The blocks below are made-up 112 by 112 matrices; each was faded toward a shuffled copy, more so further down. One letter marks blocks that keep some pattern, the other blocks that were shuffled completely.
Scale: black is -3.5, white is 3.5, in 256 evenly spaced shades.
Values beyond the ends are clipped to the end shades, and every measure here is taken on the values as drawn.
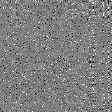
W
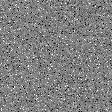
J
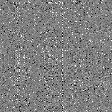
W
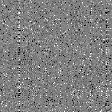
W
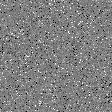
J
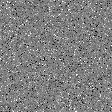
J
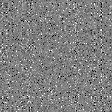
W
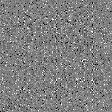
W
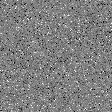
J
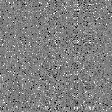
W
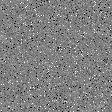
J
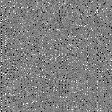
W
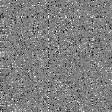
W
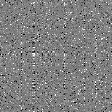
W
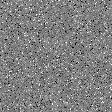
J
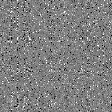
W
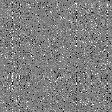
W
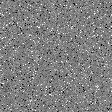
J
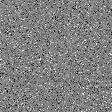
J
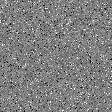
J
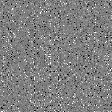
W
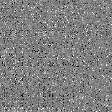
W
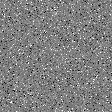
J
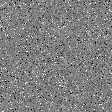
J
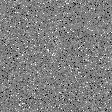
J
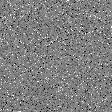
J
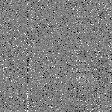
W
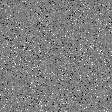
J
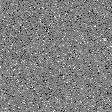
J
